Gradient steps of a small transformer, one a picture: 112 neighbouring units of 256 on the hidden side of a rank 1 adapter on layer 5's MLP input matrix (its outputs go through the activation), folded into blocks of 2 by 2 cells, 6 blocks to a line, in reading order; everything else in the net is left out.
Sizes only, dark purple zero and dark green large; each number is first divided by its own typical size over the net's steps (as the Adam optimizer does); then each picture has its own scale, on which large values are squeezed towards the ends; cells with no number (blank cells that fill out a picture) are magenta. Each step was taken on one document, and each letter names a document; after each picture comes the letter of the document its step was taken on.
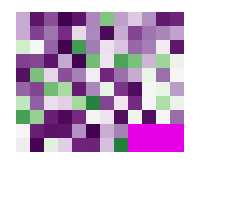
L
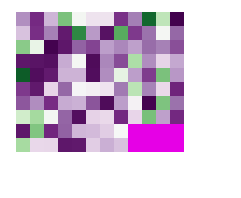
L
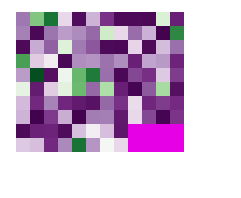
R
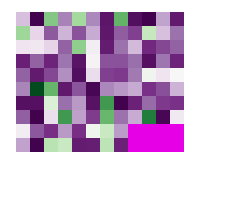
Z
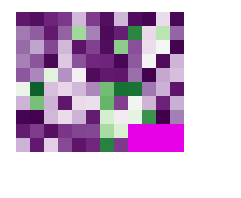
Z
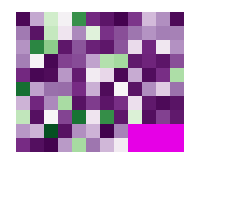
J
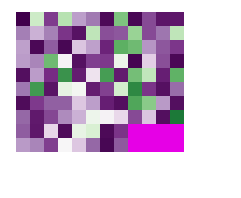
J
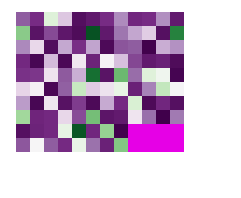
R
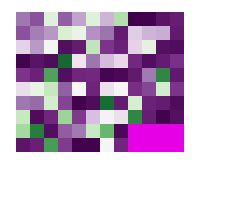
Z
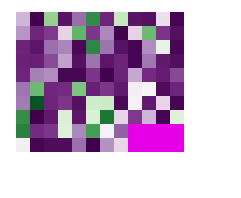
Z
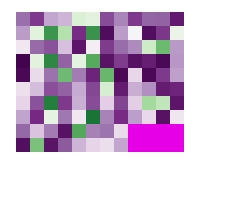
J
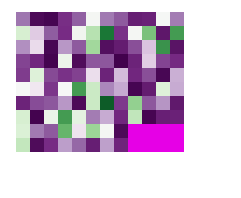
Z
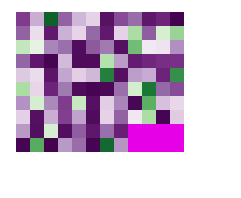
J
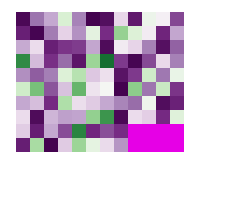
J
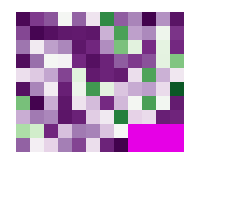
L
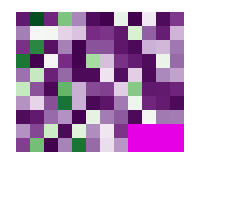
J
